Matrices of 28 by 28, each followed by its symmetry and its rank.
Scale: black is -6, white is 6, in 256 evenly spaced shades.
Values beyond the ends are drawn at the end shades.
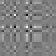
symmetric, rank two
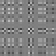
symmetric, rank one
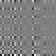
neither, rank one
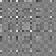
symmetric, rank two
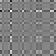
symmetric, rank one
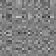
neither, rank three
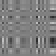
neither, rank one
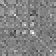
symmetric, rank five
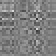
neither, rank three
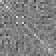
symmetric, rank five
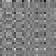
neither, rank two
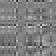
neither, rank two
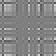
symmetric, rank one
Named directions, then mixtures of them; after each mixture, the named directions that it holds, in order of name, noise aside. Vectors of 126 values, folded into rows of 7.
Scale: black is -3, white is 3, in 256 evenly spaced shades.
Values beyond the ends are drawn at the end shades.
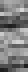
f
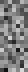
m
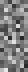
m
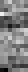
f, m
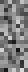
m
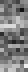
f, m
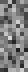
m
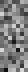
m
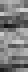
f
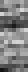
f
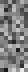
m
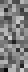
m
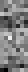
f, m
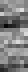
f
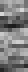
f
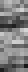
f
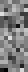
f, m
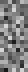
m
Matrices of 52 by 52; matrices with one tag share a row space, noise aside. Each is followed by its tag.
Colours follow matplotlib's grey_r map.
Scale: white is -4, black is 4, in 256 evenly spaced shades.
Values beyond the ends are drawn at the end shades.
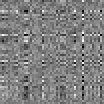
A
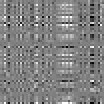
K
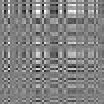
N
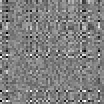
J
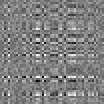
N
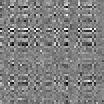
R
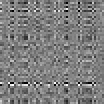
R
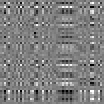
K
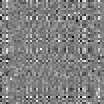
J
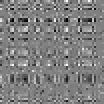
R
